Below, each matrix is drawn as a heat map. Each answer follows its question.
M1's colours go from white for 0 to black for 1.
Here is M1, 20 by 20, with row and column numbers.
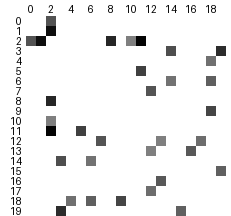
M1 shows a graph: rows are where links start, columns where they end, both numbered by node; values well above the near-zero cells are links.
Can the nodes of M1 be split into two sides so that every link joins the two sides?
yes
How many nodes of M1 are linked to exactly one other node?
11
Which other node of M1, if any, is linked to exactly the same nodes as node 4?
node 9
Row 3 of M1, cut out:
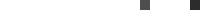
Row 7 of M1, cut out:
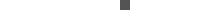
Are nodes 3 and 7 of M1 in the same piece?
no
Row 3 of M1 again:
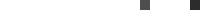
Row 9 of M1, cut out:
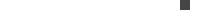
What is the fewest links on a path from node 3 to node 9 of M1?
4
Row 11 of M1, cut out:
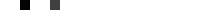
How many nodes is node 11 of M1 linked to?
2
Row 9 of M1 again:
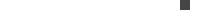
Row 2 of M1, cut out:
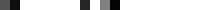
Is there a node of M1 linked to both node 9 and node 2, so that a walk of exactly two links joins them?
no
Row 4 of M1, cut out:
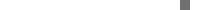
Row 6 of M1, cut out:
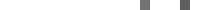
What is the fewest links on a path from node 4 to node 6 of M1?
2
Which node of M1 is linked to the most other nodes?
node 2
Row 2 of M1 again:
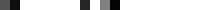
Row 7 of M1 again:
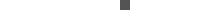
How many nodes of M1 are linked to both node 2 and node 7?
0
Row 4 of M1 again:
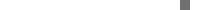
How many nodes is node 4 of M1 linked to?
1
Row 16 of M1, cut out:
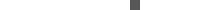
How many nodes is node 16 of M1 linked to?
1
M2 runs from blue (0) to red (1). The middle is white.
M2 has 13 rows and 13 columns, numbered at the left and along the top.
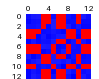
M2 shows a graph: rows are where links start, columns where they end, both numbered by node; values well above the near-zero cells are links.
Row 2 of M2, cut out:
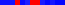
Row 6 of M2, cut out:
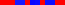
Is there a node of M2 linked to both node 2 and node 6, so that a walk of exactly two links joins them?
no
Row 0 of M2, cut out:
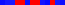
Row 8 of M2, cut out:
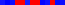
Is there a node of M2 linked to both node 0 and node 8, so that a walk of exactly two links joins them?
yes
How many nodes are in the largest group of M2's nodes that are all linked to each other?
2
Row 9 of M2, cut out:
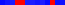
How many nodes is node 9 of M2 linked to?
3
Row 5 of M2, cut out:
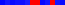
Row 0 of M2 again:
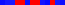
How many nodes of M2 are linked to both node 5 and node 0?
3
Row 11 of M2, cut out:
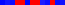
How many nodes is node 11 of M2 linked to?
5
